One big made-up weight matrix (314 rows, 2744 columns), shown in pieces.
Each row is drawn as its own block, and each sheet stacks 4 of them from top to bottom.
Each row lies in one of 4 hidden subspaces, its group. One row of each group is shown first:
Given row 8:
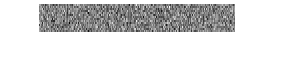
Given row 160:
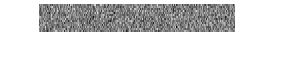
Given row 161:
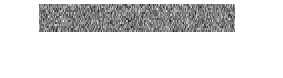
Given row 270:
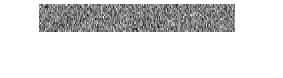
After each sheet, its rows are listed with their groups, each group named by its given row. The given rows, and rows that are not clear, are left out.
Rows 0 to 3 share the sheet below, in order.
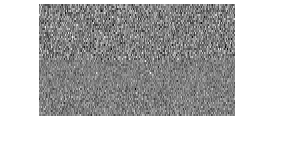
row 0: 8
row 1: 160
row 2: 161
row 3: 8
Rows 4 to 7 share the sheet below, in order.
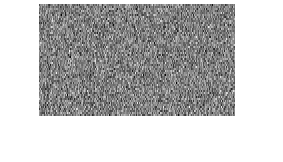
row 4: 8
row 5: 161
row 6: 160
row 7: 8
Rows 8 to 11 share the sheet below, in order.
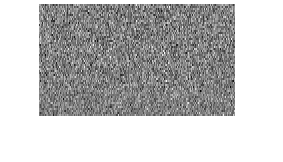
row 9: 160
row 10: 160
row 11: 161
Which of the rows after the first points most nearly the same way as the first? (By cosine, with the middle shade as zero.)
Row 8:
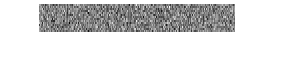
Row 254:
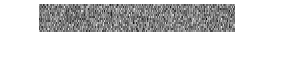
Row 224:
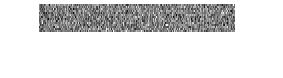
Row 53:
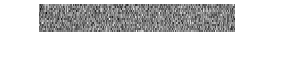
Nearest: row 254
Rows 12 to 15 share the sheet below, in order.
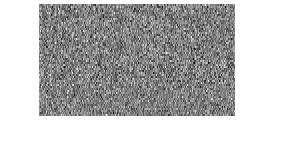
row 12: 160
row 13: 160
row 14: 270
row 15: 161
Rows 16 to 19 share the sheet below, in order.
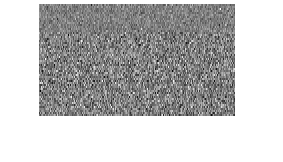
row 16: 161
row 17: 161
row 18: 270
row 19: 270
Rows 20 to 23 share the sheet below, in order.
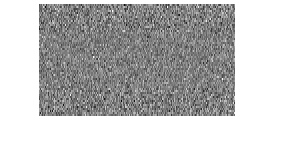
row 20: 270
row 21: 270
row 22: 161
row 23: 270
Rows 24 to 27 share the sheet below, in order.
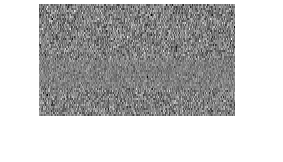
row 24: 161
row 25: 160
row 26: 270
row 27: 8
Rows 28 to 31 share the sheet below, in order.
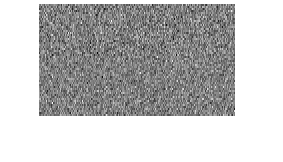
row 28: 160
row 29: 160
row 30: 161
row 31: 161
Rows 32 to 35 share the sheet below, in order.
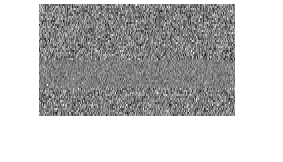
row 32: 8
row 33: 161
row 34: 161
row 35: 161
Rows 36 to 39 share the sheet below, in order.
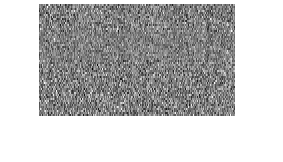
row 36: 161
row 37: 161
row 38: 270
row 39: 160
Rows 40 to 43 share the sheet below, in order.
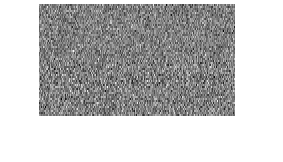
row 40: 161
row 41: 161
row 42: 161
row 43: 8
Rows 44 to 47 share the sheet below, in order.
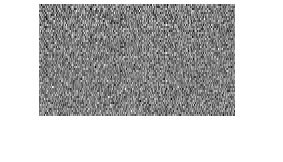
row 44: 160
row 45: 160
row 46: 160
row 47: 161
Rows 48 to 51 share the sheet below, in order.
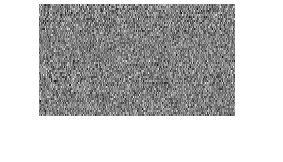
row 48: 8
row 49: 160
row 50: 161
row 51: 160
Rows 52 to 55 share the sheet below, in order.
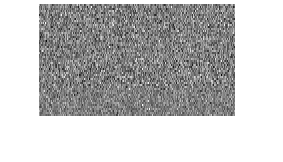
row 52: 8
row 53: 8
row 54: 160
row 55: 161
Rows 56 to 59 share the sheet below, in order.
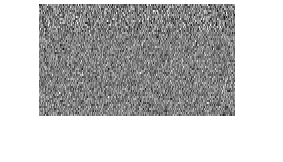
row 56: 270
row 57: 161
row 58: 161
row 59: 161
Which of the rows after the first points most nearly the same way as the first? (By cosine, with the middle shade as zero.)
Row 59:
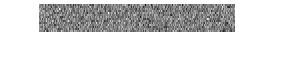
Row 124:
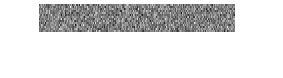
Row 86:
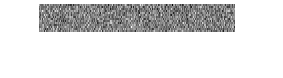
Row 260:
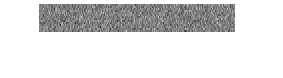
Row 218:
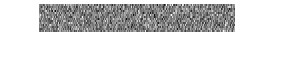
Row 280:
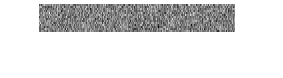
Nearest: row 86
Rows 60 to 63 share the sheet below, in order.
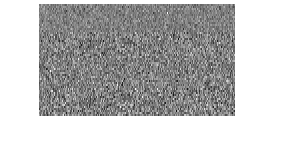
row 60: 8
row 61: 160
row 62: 161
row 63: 160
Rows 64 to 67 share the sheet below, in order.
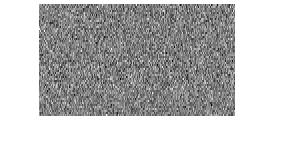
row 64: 270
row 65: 160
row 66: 161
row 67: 161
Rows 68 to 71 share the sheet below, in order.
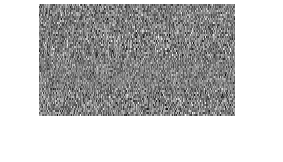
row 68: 8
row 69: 8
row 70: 160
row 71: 8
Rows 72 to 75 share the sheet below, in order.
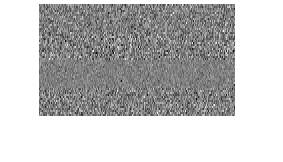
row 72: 161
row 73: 8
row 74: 270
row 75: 161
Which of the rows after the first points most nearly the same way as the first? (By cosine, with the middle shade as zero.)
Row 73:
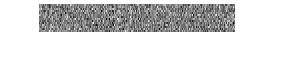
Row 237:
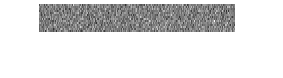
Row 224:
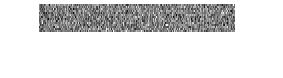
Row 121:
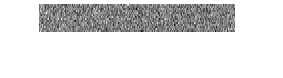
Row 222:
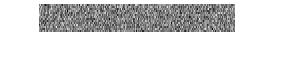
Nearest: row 222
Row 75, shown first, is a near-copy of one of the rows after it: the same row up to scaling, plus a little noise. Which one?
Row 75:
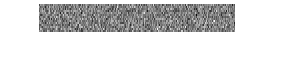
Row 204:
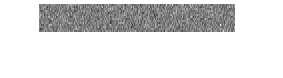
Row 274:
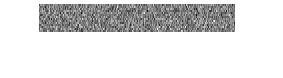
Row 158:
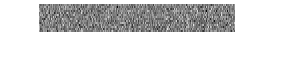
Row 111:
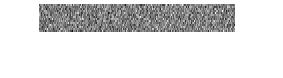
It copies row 274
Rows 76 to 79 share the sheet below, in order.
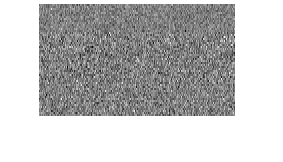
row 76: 8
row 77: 270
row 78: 8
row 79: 8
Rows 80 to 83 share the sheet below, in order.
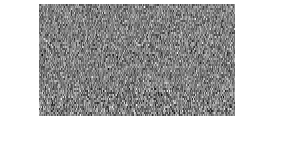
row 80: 270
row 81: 161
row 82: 161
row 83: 8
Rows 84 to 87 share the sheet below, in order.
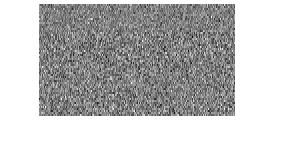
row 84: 270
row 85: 160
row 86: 161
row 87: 8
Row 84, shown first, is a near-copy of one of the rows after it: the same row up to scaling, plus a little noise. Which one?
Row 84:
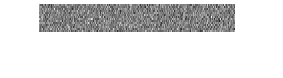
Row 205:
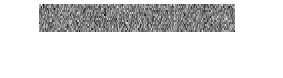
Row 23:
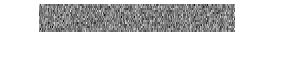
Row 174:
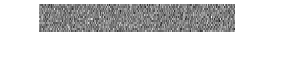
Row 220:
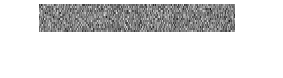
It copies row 174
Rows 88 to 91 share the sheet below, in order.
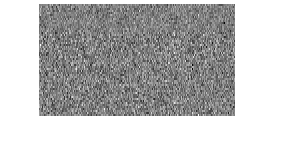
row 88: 160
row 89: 270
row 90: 160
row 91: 8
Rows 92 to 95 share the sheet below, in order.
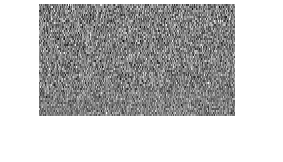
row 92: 160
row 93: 270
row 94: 160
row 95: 8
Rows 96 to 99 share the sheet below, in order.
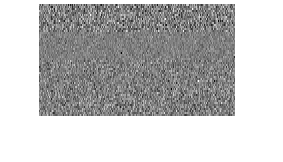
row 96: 160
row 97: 270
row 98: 160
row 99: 160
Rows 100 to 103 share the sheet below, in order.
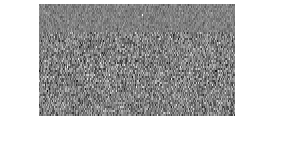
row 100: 161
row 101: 160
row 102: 8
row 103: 161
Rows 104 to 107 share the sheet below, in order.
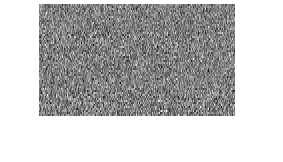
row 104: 8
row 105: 160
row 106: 8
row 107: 8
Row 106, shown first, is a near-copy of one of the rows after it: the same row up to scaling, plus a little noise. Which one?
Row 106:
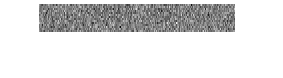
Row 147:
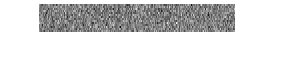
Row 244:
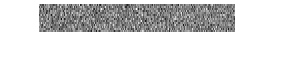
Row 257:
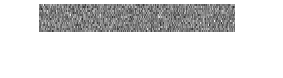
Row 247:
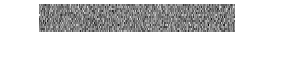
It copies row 147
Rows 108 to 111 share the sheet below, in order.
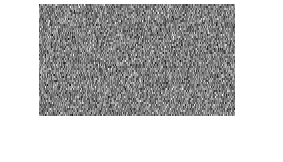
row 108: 270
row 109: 160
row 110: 161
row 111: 161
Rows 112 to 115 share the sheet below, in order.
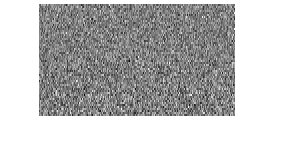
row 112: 270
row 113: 270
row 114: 8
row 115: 160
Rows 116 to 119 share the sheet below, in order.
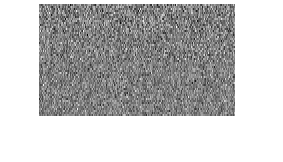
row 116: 160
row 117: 8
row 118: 270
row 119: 270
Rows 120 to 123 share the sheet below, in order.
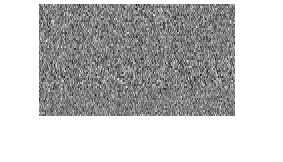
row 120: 8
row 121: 8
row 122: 160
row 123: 8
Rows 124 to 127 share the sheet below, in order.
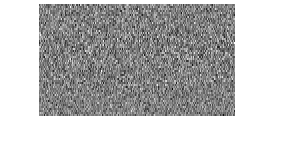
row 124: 8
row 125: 270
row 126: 160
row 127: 161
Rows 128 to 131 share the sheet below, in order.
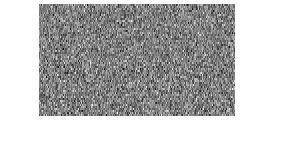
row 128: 160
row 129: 161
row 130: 270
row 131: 161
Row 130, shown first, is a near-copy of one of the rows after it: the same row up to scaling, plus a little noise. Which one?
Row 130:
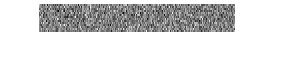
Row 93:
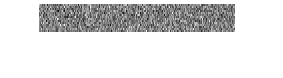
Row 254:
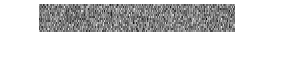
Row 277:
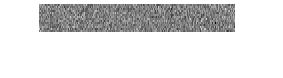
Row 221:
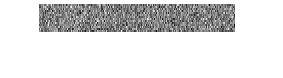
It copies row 93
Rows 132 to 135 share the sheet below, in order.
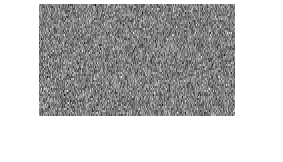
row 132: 160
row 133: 270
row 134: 270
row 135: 270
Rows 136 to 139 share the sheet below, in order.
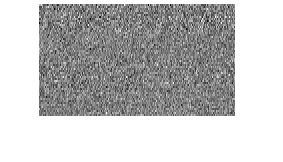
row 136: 270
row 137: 270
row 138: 161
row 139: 8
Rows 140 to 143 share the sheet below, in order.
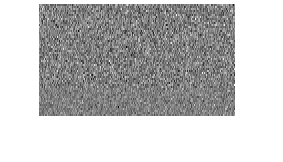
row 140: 8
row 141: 161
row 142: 270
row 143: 161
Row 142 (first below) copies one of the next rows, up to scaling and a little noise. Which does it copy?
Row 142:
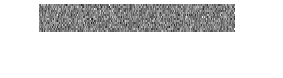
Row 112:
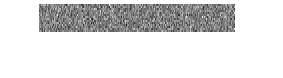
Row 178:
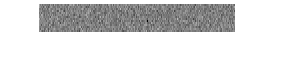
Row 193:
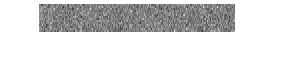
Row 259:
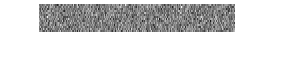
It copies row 112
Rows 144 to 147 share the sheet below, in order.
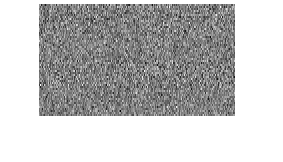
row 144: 8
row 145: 270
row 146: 270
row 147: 8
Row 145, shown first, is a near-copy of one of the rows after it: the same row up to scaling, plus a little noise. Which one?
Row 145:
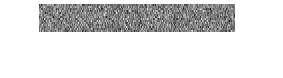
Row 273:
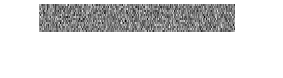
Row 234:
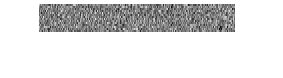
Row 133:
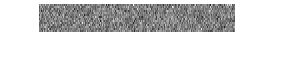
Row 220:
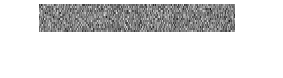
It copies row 220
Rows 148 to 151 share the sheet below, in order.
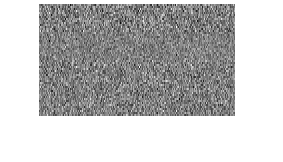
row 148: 160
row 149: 160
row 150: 160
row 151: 160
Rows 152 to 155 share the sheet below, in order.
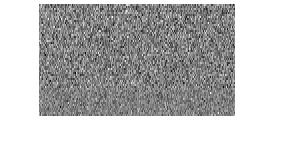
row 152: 8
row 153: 160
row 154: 161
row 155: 270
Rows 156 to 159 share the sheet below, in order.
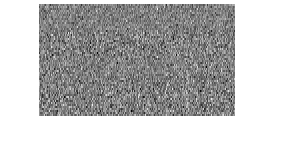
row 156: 161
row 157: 160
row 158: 161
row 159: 161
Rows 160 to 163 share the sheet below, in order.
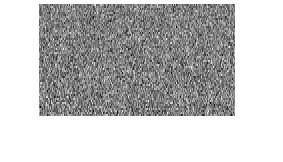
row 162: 160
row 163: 161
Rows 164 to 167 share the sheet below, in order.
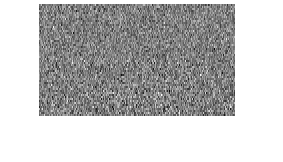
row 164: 160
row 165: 161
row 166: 160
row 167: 8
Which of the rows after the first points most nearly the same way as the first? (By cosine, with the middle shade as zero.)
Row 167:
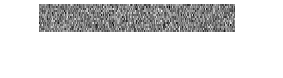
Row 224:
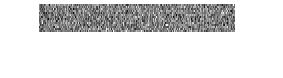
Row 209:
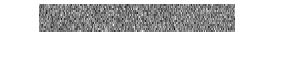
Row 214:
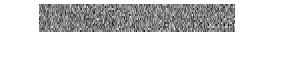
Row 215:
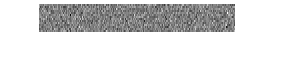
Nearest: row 214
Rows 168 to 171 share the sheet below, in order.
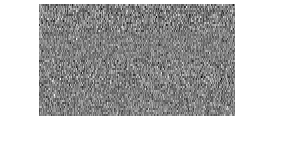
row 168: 8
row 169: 8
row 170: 270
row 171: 161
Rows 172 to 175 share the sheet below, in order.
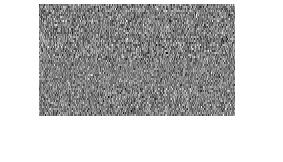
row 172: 161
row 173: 8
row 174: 270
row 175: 161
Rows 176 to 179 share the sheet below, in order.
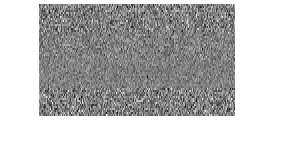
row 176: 161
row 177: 270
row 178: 270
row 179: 161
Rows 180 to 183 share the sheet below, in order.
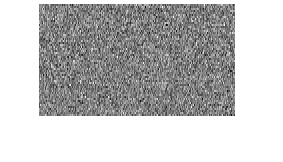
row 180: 8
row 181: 161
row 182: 161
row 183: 161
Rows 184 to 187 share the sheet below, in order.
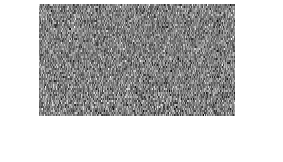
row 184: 161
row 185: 160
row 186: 161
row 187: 8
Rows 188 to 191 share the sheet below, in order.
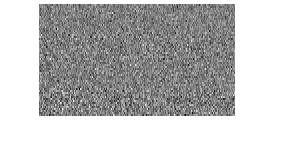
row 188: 160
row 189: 160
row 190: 160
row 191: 8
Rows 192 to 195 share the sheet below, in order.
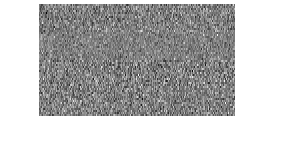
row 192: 8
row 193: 270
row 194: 8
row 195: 8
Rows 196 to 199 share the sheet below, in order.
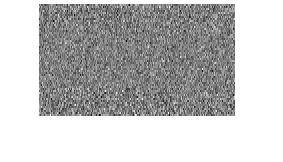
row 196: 8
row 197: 270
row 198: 161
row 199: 8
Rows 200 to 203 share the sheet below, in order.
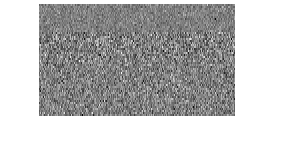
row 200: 270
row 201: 160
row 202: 270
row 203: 270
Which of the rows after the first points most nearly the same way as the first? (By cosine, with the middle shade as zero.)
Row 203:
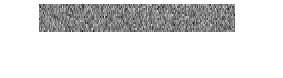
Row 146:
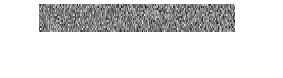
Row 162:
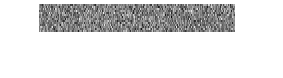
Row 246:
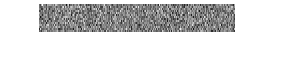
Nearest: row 146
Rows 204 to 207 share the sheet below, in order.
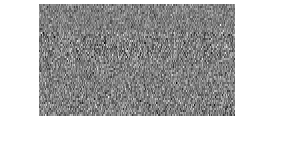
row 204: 161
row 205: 270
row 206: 160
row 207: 161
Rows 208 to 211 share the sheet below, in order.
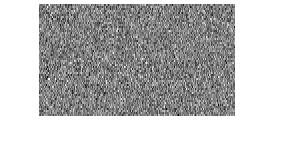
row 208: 161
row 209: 8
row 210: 270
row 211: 160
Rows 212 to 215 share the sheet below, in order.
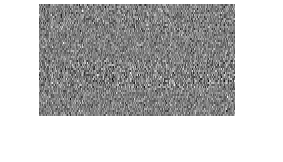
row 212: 8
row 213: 161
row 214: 8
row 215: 161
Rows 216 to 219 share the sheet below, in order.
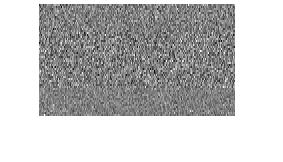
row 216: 270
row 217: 8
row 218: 161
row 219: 8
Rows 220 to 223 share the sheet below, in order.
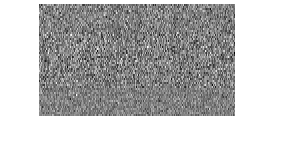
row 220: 270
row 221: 270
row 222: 8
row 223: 8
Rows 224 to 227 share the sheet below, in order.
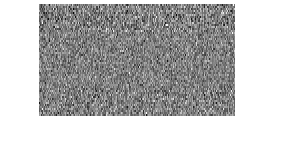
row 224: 8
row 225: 161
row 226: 160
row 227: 270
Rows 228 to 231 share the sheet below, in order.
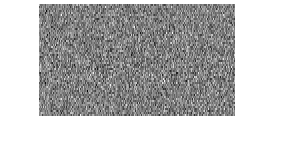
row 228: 8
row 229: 161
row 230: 160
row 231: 8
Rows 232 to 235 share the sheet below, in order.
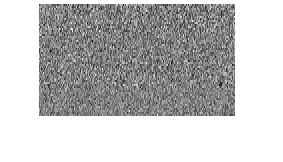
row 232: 8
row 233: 270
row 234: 270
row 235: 161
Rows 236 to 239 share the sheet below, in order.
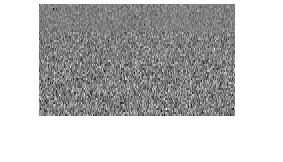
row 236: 161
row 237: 161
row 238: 270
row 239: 160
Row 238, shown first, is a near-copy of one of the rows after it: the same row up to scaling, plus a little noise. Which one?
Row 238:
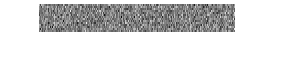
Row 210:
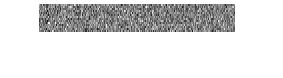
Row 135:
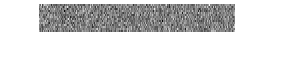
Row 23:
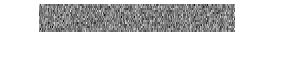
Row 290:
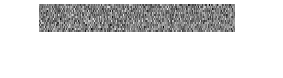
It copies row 23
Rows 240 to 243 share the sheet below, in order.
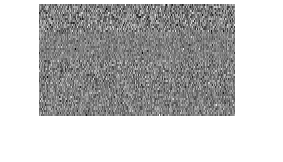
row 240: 161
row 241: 8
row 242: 8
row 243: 270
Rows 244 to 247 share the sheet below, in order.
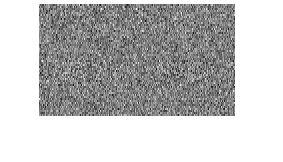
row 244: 8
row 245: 160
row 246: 270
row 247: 8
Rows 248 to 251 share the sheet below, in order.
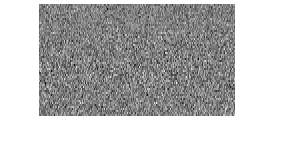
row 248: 161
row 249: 8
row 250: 160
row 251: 161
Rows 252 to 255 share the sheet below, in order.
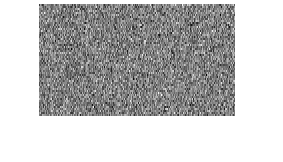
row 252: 270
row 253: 270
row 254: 270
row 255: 8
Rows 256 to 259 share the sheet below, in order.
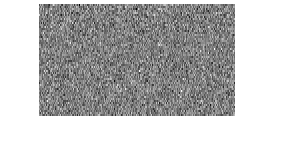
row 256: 8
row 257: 8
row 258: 161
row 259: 270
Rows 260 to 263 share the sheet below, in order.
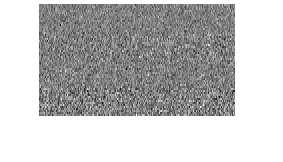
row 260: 160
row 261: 270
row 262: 270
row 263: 8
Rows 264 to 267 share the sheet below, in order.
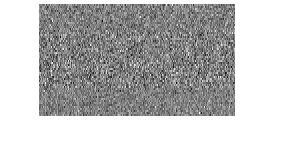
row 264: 161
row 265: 161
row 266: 160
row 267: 160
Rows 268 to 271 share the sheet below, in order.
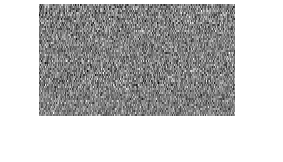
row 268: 8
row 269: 160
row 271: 8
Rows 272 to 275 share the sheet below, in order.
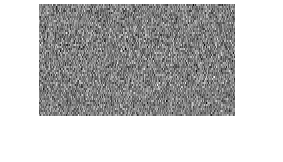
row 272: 160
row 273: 270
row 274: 161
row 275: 270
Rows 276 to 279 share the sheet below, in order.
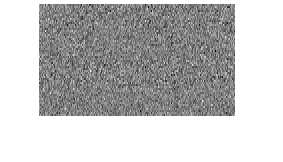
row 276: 161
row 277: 270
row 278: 160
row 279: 270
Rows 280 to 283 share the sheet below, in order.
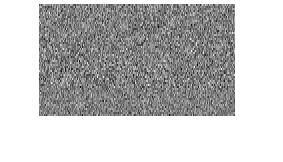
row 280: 270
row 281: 161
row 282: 8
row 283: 270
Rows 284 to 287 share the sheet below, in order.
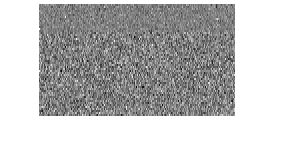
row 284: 160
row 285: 160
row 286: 8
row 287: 270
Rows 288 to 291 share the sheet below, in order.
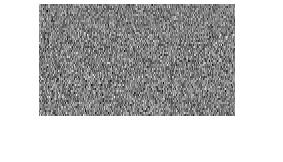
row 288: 8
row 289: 8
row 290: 270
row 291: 160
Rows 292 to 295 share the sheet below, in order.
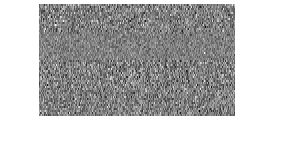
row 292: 161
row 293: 161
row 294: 161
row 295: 270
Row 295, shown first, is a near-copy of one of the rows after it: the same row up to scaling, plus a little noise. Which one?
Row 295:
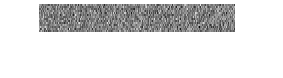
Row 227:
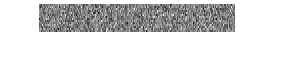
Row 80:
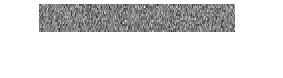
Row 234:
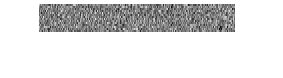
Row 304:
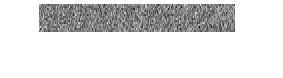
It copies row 304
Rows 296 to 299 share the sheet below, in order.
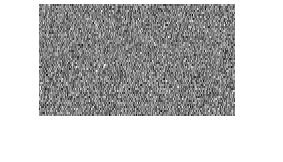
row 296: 8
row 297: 161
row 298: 160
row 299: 8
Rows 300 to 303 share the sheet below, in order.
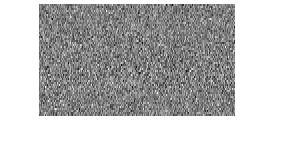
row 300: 161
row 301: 8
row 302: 161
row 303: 161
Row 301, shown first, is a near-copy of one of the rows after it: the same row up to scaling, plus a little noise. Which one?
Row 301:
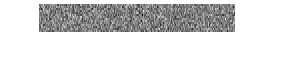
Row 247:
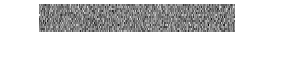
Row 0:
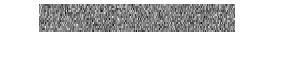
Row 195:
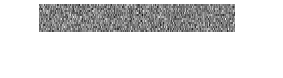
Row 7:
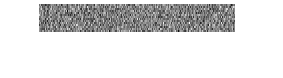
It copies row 195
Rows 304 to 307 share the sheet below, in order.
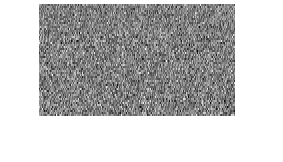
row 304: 270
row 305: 8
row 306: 161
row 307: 270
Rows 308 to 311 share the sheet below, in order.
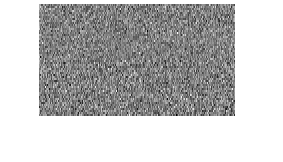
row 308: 270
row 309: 270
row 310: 161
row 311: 161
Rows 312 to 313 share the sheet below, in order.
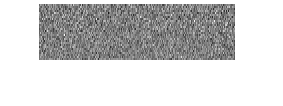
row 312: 161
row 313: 270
